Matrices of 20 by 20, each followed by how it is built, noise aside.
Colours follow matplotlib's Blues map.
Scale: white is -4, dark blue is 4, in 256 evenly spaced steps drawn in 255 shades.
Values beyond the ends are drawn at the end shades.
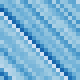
Toeplitz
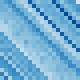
Toeplitz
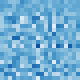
low rank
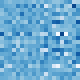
low rank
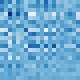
low rank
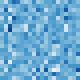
low rank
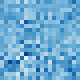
low rank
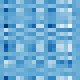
low rank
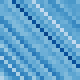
Toeplitz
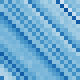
Toeplitz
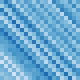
Toeplitz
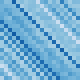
Toeplitz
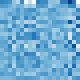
low rank
